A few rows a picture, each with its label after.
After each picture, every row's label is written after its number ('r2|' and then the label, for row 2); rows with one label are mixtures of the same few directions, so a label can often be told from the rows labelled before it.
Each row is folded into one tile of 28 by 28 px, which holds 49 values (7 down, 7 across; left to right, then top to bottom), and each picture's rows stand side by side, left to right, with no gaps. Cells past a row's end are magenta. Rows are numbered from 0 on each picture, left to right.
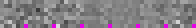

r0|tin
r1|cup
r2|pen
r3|cup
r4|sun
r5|cup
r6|tin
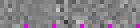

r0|cup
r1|cup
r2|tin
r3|tin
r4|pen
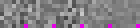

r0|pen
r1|tin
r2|sun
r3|pen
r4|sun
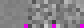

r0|pen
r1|tin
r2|pen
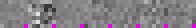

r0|pen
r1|tin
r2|pen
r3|pen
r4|sun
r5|sun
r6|cup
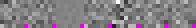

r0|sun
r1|pen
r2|sun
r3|pen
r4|sun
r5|tin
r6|tin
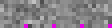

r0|tin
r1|sun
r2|cup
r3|cup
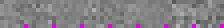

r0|cup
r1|cup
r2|cup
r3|cup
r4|tin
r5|pen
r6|cup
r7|sun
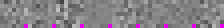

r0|sun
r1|pen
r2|tin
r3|tin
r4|sun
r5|tin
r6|sun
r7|tin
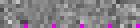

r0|tin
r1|sun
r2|cup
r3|sun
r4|cup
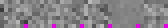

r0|tin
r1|pen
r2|cup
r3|cup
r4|pen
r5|cup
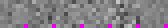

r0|tin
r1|sun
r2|tin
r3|sun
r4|cup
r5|pen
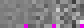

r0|sun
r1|sun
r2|tin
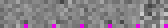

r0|tin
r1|tin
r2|sun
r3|tin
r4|tin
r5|pen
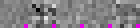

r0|sun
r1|cup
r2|sun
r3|tin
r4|cup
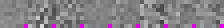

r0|sun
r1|sun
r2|pen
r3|sun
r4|cup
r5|cup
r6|tin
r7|cup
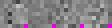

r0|tin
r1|sun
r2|cup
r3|sun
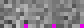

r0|tin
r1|sun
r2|sun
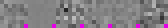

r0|cup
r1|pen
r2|cup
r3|tin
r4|tin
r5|sun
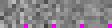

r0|pen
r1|tin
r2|tin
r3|cup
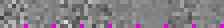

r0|pen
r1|sun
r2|tin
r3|cup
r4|pen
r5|sun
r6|sun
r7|cup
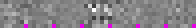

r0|cup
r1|cup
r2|tin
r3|cup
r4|sun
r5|cup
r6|cup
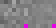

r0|sun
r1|cup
